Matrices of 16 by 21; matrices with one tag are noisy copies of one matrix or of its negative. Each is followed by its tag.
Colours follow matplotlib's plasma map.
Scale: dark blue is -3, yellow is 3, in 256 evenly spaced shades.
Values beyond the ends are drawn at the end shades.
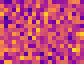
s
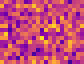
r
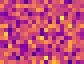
r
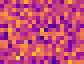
r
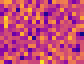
s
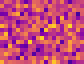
r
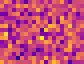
r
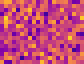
s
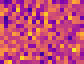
s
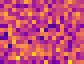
r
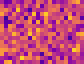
s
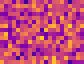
r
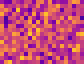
s
